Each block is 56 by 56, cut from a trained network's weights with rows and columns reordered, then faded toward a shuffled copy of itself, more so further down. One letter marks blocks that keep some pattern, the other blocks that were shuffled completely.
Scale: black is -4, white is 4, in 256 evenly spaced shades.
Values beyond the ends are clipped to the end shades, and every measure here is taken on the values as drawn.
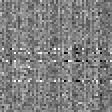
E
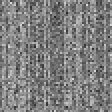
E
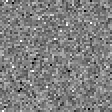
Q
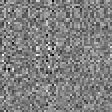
E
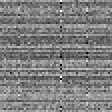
E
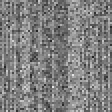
E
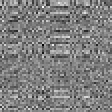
E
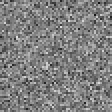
Q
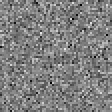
Q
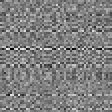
E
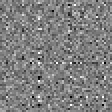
E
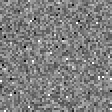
Q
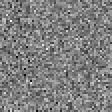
Q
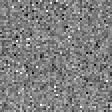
Q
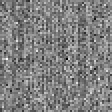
E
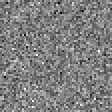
Q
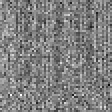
E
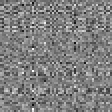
E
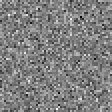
Q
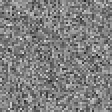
Q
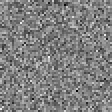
Q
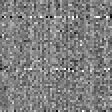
E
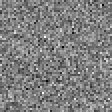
Q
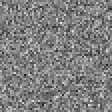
Q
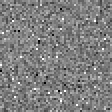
Q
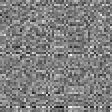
E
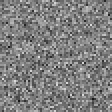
Q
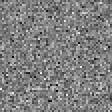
Q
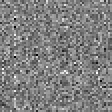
E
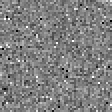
Q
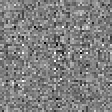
E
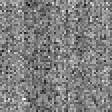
E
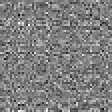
E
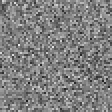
Q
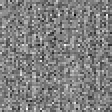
E
